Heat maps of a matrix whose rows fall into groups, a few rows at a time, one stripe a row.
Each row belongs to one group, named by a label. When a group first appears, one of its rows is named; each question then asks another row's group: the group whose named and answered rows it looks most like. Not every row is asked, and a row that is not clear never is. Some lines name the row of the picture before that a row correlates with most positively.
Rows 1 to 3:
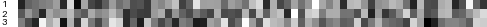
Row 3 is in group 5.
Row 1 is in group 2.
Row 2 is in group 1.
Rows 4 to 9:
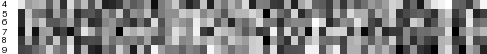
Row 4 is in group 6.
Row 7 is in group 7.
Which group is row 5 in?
2
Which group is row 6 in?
2
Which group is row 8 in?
2
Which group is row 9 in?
2
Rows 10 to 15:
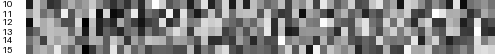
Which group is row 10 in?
7
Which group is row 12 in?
2
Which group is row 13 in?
2
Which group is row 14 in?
7
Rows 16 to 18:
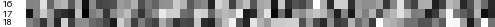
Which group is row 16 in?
2
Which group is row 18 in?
5
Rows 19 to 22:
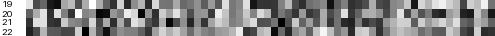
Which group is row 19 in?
6
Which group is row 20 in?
2
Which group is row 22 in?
2
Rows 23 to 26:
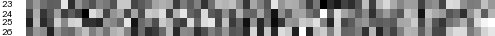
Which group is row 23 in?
5
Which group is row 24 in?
7
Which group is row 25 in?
1
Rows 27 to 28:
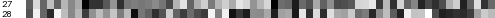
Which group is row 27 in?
2
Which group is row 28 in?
1
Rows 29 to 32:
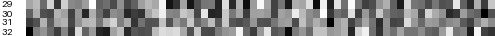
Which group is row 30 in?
7
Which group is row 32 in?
2
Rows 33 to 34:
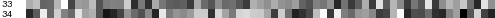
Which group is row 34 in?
2
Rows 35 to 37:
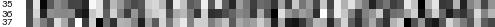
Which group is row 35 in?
7
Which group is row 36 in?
7
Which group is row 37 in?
2
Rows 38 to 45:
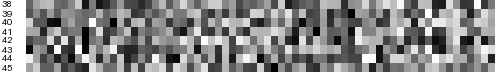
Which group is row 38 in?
2
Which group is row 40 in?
6
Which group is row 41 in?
5
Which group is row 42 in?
2
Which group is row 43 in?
1
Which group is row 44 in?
6
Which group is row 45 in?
7
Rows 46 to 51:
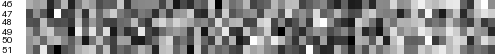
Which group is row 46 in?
6
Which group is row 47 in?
1
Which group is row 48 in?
2
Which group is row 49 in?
6
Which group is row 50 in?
5
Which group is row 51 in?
6
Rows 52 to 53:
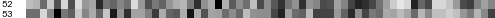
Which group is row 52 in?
6
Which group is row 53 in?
6
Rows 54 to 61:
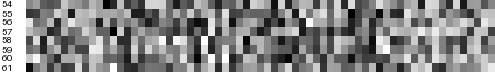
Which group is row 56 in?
6
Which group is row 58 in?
7
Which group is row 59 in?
7
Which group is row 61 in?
1
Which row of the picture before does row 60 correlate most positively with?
52
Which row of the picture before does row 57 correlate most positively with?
53
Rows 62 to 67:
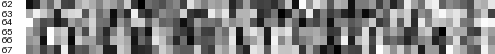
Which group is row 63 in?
6
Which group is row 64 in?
6
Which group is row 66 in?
5
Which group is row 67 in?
5
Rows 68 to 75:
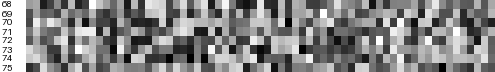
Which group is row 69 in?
7
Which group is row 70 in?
2
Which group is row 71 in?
6
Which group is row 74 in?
6
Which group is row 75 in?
2
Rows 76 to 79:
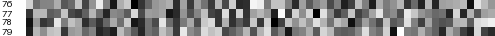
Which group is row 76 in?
5
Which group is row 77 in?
7
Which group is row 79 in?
2
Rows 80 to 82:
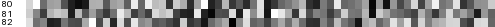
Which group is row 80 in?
7
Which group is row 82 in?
6
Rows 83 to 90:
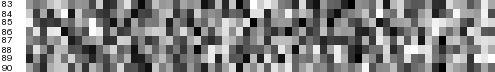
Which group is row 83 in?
5
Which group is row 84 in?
5
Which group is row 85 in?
6
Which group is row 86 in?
7
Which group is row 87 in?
5
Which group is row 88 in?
1
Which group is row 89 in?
1
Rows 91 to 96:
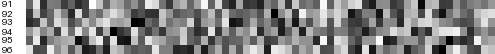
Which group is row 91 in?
7
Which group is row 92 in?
1
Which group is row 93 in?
1
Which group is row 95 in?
7
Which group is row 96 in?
5
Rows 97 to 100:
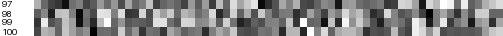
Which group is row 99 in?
7
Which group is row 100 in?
1
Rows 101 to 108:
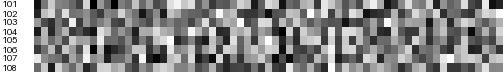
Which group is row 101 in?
2
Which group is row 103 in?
5
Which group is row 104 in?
7
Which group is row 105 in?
7
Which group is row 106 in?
2
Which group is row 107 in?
6
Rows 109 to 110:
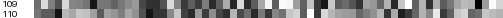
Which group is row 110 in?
1
